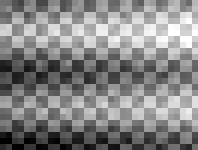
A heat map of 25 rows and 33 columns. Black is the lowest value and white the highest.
Lone odd cells: none. Odd rows or columns: none. Slope: up to the top right. Stripes: horizontal, repeating 2 times. Ninth with the highest average: top right.
